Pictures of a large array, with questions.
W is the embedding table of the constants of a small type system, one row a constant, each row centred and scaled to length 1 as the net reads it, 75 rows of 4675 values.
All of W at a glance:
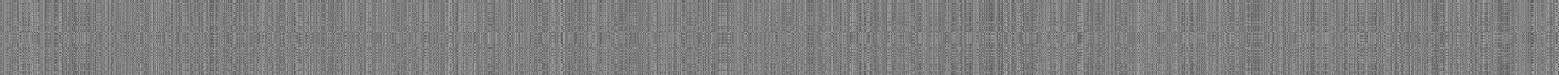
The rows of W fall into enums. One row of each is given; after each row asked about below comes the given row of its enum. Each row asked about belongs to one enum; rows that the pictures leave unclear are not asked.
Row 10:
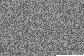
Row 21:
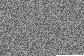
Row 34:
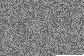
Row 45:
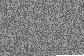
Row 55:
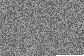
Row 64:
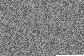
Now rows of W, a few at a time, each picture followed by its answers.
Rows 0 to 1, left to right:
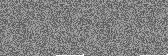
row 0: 34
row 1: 34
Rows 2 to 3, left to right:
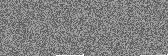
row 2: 34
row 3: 21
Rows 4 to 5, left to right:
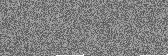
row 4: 45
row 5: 34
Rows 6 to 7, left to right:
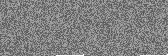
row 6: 45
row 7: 34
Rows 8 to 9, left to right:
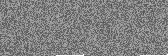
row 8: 45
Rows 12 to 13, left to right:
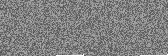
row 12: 21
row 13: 45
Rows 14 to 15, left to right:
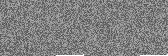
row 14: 45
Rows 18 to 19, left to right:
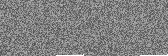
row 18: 21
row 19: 45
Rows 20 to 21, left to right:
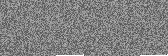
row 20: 45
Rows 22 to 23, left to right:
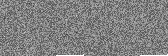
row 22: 55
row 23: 45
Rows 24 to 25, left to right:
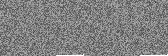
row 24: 21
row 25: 64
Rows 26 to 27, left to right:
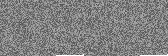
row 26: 34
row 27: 45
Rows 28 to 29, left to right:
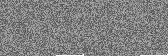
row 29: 10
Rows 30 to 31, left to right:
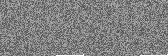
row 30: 45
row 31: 64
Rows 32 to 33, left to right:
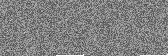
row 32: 55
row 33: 34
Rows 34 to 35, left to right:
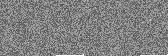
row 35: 55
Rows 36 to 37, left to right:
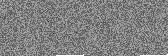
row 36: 55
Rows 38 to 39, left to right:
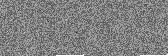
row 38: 55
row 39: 34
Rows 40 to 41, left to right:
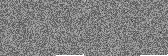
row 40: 34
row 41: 55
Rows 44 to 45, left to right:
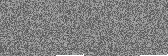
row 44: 10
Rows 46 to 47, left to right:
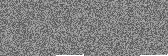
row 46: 34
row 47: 21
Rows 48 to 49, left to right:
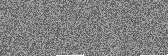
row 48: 21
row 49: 55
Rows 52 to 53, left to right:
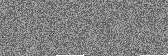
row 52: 55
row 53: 34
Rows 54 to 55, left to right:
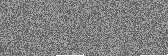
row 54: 10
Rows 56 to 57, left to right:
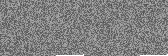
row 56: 45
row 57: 34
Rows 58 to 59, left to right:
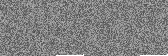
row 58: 64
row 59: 34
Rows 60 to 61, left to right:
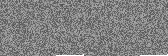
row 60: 34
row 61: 45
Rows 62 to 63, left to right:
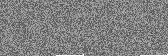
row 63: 10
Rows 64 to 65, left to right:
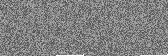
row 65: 45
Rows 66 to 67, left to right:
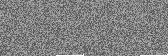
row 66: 21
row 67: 10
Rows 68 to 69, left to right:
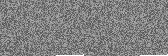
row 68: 45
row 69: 45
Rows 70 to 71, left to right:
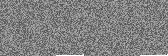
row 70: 34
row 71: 21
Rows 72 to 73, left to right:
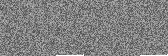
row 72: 64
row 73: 21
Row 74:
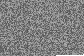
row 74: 10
